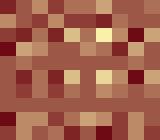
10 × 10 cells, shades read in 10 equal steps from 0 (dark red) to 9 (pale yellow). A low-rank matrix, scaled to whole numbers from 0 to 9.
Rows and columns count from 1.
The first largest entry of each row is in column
7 1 7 2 2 7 7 1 6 2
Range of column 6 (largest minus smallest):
4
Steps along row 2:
down down up down same down up down same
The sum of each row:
35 30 39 36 32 38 34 30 37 27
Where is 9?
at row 3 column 7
